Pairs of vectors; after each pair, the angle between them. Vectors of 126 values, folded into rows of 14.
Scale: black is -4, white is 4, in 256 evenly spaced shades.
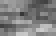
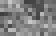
partly aligned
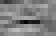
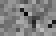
orthogonal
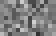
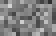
orthogonal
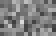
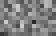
partly aligned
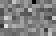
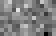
orthogonal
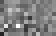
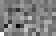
nearly opposite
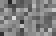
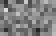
orthogonal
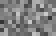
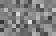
nearly parallel
